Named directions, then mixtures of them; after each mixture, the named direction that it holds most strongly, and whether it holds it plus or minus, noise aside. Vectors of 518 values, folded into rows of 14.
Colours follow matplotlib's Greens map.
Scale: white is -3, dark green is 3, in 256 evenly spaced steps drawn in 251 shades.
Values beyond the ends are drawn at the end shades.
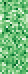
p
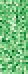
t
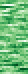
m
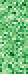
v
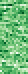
m, minus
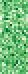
p, plus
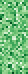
v, plus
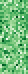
t, plus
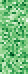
v, plus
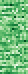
m, minus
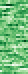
m, minus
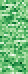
v, minus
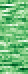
m, plus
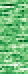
m, minus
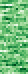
m, plus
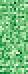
t, minus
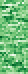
m, plus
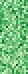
p, minus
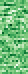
m, minus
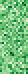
v, plus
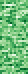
m, plus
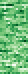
m, minus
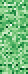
v, plus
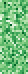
p, plus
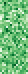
p, plus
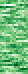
m, plus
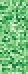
t, plus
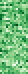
p, minus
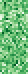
p, plus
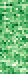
p, minus
